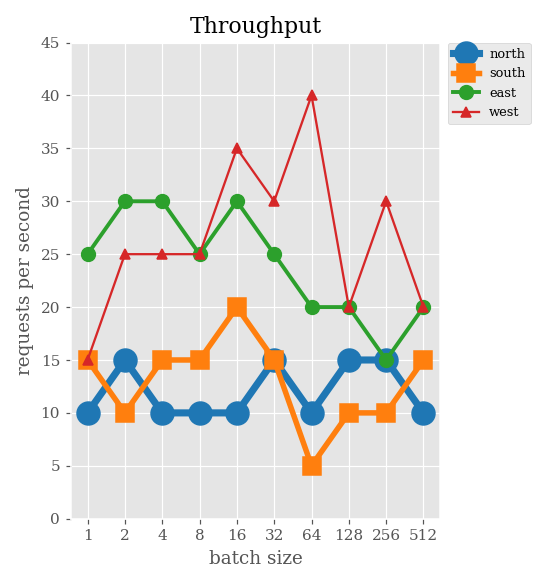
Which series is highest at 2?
east
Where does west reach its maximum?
64
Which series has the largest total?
west
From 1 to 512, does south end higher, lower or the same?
the same
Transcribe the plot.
Title: Throughput
x-axis: batch size, ticks 1 2 4 8 16 32 64 128 256 512
y-axis: requests per second, ticks 0 5 10 15 20 25 30 35 40 45
Legend: north, south, east, west
Values:
north: 10 15 10 10 10 15 10 15 15 10
south: 15 10 15 15 20 15 5 10 10 15
east: 25 30 30 25 30 25 20 20 15 20
west: 15 25 25 25 35 30 40 20 30 20
